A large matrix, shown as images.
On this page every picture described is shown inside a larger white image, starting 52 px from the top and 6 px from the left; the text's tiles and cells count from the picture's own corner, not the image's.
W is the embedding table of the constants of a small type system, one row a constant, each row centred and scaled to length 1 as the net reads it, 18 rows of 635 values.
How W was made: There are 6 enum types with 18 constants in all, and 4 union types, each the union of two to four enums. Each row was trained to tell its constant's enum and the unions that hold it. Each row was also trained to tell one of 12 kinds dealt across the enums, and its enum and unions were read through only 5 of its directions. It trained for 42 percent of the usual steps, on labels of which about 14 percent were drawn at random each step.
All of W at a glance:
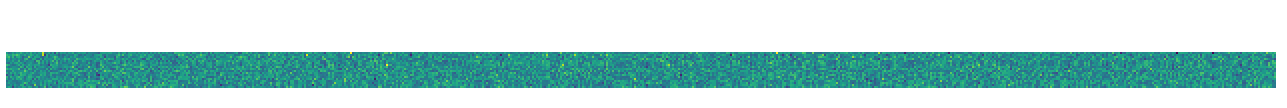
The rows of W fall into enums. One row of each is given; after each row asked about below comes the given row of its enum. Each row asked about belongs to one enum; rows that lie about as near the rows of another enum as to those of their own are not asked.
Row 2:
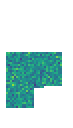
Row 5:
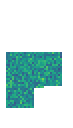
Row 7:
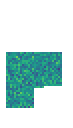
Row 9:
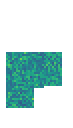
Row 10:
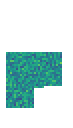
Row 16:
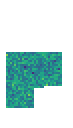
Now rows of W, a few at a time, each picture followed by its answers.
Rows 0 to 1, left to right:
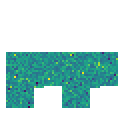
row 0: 7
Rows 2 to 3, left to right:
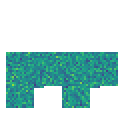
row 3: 9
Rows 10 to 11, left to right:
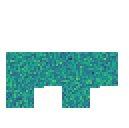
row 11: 16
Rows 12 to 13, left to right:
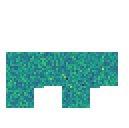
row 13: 7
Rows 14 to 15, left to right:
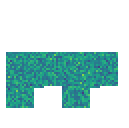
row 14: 16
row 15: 9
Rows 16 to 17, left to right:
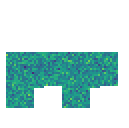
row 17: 16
